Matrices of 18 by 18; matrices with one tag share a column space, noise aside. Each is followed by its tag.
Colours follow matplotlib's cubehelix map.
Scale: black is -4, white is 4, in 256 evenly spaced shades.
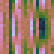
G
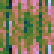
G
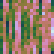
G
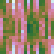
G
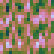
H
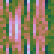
G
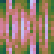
G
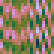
H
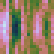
G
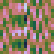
H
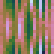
G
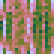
G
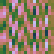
H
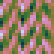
H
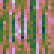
G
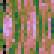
G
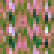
H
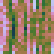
G
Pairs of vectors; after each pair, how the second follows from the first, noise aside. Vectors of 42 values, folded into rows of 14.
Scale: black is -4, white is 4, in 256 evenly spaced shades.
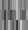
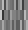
shuffled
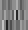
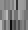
shuffled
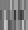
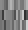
shuffled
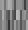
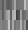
negated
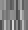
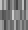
shuffled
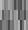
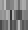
shuffled
